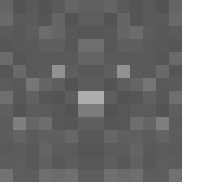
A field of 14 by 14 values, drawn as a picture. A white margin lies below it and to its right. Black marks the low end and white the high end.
The values are skewed, with a long tail toward high values. No seam splits the table. It is mirror symmetric from left to right. There is no overall slope. The centre is the roughest part.
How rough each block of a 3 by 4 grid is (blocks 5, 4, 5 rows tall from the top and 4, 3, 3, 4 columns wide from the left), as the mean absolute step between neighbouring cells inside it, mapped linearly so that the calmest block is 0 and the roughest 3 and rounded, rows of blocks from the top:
0000
1331
0000
